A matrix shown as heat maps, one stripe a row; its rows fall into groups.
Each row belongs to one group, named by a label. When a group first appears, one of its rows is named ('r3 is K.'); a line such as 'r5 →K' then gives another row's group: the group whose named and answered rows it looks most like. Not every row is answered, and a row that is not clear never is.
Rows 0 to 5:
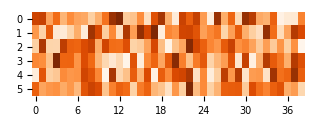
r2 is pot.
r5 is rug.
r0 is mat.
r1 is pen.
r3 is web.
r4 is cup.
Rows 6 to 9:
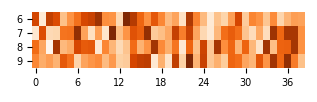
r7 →cup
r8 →web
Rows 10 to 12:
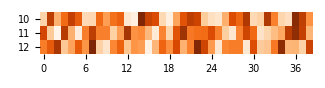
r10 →cup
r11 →web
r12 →mat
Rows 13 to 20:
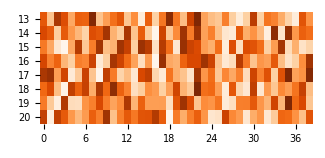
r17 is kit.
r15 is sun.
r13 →mat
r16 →mat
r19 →web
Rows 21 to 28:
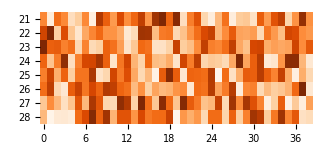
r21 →pen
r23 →kit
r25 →mat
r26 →pot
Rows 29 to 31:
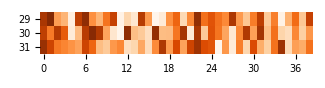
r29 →kit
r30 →rug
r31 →mat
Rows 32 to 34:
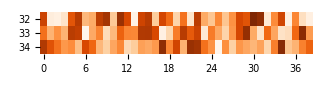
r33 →cup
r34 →mat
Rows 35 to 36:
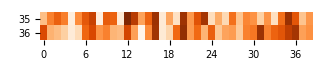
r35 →rug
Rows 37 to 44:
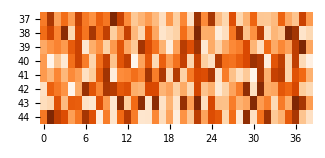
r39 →cup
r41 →pen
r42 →rug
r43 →cup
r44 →rug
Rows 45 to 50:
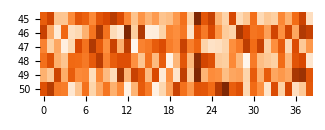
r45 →pot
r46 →web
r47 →sun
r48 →pot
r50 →kit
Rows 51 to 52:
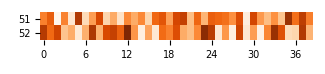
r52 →mat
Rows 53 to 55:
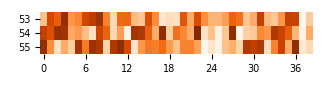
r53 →rug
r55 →sun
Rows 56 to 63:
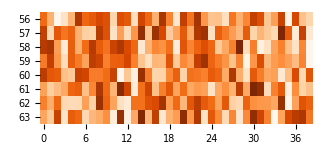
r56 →sun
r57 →pen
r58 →pot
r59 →pot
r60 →kit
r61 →sun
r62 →pen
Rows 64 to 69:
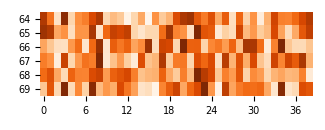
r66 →sun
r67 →web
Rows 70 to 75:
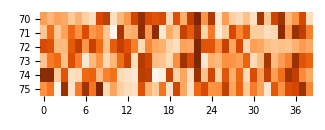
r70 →pen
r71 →cup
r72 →pot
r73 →cup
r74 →kit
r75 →web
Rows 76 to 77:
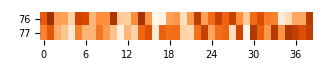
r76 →kit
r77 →kit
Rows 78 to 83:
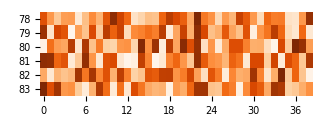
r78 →mat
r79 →pen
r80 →cup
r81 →kit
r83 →pen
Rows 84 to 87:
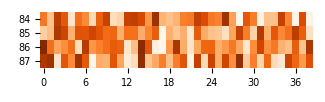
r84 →pen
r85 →rug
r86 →kit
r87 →kit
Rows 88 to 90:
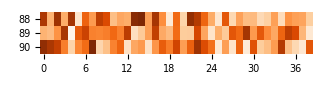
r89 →rug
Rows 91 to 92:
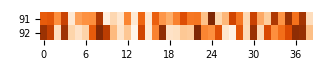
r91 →web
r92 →web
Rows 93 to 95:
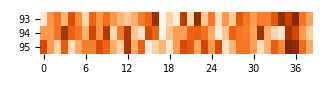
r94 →rug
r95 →web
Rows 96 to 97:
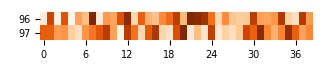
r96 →mat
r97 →rug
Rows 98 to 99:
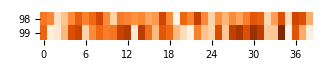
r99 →sun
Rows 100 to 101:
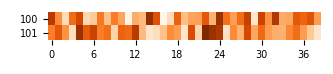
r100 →kit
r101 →pot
